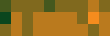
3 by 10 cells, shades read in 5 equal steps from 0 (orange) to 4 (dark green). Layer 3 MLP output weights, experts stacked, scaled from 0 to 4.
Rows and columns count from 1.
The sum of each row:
21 14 13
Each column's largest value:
4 2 2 2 3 2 2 2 2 2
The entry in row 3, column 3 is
2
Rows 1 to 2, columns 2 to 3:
2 2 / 1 2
